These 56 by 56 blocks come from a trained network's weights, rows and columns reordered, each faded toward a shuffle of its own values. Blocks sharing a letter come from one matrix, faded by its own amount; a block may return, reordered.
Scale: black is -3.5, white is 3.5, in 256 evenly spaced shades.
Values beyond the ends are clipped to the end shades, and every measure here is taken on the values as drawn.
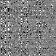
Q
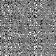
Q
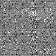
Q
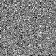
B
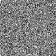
B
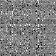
Q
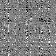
Q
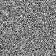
B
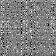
Q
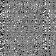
Q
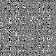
Q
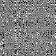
Q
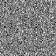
B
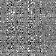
Q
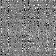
Q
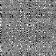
Q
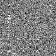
B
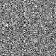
B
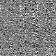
Q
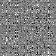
Q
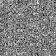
B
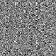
B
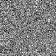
B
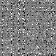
Q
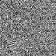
B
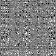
Q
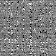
Q
